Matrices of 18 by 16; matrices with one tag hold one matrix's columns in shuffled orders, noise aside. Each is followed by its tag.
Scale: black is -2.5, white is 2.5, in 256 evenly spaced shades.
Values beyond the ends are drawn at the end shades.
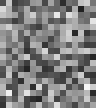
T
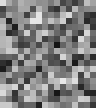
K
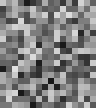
T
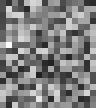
T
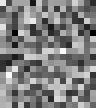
K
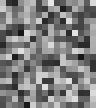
K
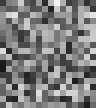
T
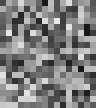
K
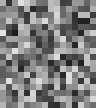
K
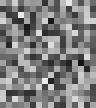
K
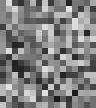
T
